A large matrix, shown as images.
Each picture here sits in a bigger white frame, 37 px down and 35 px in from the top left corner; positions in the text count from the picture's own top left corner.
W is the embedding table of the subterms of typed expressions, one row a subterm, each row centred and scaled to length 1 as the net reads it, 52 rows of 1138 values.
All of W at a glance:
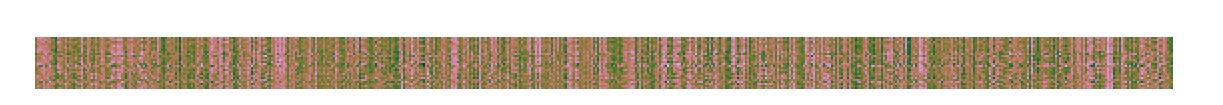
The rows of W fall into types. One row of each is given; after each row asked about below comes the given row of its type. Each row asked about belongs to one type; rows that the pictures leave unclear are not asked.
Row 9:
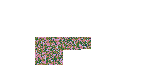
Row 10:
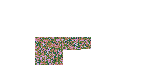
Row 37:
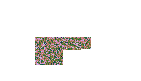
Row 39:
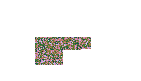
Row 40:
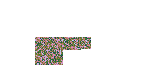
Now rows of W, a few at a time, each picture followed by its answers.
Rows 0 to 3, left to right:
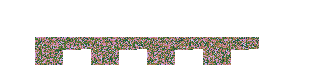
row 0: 9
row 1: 9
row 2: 9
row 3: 10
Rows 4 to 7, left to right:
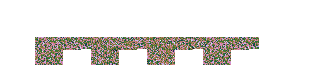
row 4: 9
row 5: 37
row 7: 9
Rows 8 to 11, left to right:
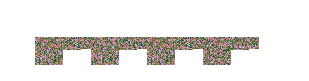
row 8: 10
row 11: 9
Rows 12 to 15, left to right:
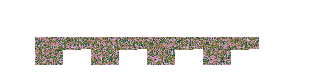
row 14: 40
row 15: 39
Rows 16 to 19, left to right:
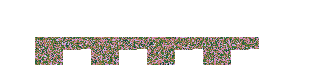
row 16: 10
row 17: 10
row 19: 39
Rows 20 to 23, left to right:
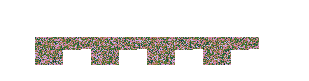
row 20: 39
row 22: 10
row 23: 39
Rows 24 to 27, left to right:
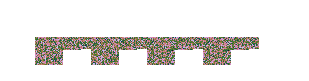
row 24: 9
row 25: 40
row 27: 9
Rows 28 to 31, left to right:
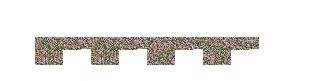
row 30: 9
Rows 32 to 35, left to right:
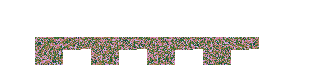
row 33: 10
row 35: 37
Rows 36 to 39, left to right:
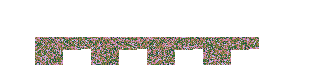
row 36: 40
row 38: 40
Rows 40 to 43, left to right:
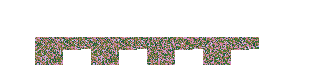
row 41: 40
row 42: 39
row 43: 9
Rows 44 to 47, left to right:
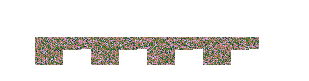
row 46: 37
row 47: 40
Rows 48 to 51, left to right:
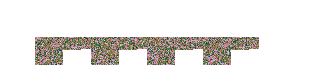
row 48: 40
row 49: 39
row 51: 40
